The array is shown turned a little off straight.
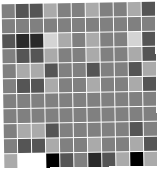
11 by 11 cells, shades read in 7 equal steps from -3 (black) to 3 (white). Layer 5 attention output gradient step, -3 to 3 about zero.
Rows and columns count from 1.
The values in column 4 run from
-3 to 2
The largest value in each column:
1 3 3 2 1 0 1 0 1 2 1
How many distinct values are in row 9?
3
